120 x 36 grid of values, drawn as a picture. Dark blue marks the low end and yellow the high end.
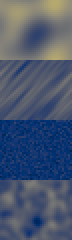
The table splits into 4 rows of 1 panel. Panel 1,1: middling, smooth, strong in contrast. Panel 2,1: low, slanting up to the right. Panel 3,1: very low, fine-grained, faint in contrast. Panel 4,1: low, blotchy.
